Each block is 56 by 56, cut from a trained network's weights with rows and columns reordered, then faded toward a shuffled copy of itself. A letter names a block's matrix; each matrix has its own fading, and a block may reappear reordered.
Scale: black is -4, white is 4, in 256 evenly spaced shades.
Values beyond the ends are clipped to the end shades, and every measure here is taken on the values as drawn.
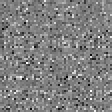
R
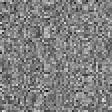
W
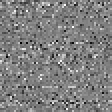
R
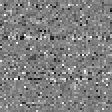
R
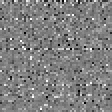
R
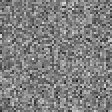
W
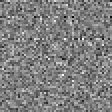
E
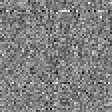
E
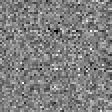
E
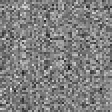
W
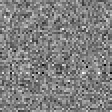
E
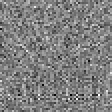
E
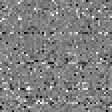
R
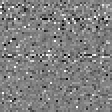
R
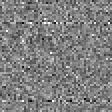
E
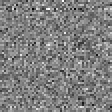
E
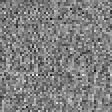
E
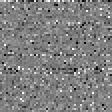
R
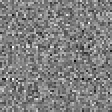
E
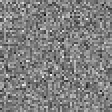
W
